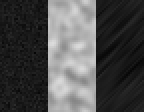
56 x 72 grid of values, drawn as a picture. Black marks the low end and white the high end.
It is made of 1 by 3 panels. Panel 1,1: very low, fine-grained, faint in contrast. Panel 1,2: high, blotchy. Panel 1,3: very low, slanting up to the right, faint in contrast.
